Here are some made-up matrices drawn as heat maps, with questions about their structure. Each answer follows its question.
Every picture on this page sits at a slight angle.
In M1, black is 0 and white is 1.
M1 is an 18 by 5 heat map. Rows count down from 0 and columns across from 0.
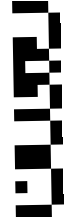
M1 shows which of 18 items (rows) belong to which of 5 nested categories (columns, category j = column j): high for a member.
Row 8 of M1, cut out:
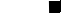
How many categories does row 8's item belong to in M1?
4
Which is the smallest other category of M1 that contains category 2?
3
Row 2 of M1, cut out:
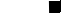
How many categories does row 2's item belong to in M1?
4
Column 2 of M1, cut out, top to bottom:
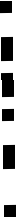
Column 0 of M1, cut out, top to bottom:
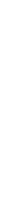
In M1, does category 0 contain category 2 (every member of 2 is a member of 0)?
yes
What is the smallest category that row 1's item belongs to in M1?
1
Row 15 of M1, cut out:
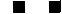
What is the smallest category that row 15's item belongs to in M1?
2
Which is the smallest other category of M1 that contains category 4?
0
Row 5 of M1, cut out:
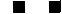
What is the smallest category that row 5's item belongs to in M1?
2
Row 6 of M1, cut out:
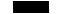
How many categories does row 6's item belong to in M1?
2
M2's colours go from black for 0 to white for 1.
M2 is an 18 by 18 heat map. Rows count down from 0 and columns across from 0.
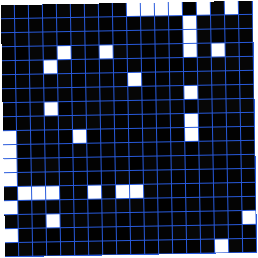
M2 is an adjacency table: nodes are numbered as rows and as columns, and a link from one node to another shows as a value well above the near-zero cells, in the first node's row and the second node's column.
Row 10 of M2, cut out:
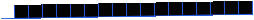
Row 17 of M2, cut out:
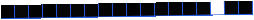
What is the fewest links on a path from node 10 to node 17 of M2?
6
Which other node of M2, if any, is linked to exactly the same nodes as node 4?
node 7
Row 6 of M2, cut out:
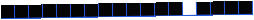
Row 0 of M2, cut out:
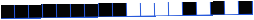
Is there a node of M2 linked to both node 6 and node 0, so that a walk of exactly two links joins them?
no
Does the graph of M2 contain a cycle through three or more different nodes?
no
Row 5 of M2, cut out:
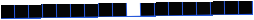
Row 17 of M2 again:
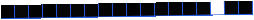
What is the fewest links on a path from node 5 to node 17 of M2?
5
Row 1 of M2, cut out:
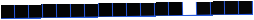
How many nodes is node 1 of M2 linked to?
1
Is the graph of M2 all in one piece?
yes
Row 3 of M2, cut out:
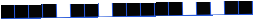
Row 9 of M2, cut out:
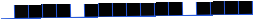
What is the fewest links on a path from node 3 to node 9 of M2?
2
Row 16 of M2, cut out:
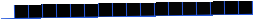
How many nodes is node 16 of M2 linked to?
1
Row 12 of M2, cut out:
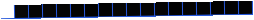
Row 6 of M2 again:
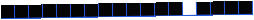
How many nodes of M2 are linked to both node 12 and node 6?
0
